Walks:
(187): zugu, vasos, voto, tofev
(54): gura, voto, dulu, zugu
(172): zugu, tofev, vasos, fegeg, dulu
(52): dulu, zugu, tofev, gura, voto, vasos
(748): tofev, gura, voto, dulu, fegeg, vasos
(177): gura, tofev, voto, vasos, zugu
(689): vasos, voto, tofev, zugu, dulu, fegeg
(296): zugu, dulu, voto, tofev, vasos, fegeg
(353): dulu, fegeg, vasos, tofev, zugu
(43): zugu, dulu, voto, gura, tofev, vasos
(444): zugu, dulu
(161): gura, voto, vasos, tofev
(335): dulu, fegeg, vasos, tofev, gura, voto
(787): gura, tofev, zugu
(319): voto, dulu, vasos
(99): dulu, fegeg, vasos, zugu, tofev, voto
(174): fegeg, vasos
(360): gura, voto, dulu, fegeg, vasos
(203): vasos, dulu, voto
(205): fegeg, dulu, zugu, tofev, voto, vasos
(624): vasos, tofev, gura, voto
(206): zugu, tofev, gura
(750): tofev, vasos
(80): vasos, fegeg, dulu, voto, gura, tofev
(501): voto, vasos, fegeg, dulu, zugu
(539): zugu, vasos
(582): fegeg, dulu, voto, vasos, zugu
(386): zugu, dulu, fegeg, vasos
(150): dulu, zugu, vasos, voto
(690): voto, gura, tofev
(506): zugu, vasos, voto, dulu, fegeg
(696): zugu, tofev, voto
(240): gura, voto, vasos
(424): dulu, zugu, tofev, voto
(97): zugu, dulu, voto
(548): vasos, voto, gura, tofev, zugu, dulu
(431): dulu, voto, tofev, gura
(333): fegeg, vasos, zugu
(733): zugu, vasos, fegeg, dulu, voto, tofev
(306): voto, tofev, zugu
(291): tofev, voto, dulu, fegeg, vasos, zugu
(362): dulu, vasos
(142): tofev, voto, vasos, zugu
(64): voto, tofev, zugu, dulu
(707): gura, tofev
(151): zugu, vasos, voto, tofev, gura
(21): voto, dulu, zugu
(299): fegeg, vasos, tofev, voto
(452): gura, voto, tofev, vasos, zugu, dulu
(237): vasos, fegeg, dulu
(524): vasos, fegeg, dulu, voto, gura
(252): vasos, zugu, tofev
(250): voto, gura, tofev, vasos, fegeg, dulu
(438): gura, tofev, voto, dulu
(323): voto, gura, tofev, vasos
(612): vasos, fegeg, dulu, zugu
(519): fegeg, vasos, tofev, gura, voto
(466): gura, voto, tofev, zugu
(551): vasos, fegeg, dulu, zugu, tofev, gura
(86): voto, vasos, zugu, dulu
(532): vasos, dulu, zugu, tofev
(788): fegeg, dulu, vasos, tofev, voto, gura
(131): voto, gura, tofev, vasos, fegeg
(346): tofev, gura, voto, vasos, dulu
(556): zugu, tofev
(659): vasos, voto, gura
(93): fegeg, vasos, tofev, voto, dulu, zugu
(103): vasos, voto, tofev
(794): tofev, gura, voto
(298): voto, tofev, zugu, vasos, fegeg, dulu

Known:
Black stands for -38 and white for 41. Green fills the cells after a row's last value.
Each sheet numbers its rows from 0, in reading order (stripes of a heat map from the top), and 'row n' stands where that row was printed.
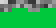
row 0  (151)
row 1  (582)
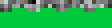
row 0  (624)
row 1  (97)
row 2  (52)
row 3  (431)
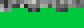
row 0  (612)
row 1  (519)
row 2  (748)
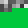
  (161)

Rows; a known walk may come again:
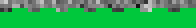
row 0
(519)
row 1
(296)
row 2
(172)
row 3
(250)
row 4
(524)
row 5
(424)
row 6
(748)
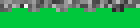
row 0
(103)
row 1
(52)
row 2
(298)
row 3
(43)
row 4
(240)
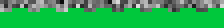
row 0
(612)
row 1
(733)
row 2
(21)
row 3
(346)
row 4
(323)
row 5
(431)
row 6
(237)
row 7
(299)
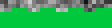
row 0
(291)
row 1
(466)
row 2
(532)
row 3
(319)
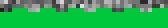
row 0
(659)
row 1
(548)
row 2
(161)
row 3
(306)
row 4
(335)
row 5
(86)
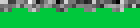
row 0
(151)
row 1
(787)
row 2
(203)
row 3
(150)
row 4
(97)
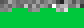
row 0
(205)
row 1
(187)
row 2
(64)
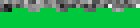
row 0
(174)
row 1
(99)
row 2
(386)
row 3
(750)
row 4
(142)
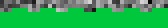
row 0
(362)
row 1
(501)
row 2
(353)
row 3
(131)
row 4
(582)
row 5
(551)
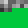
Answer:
(624)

